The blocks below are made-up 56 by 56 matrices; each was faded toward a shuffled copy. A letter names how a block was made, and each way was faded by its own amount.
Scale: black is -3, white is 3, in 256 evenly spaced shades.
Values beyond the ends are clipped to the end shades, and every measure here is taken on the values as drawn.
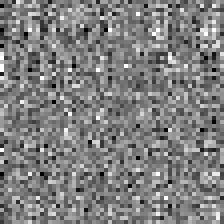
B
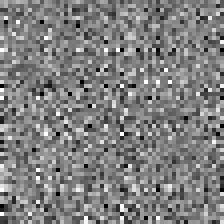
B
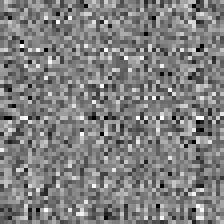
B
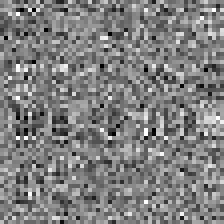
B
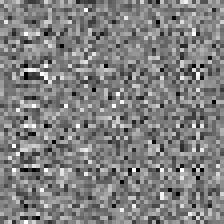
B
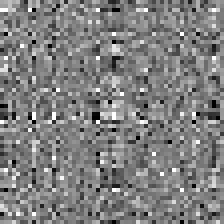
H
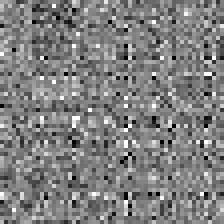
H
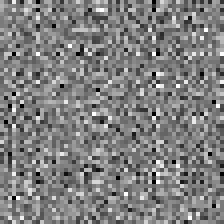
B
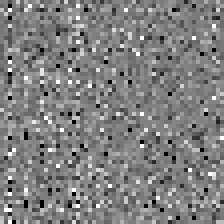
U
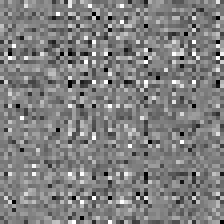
H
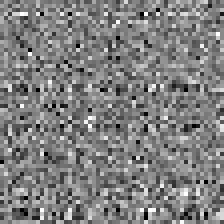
B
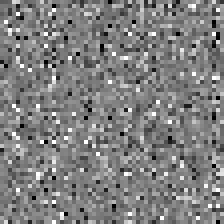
U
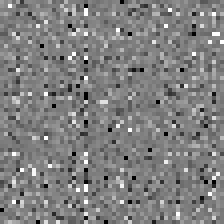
U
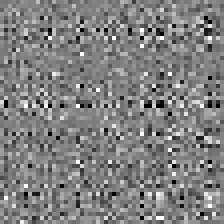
H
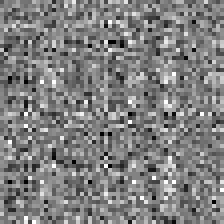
B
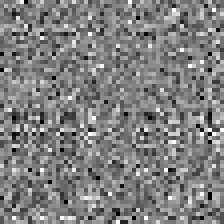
B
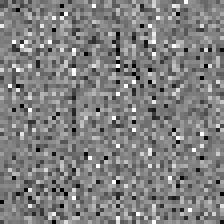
U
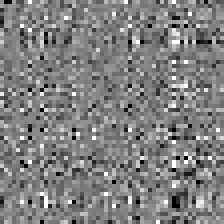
H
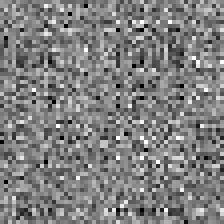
B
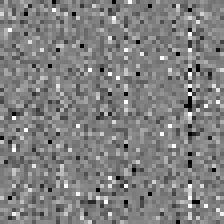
U
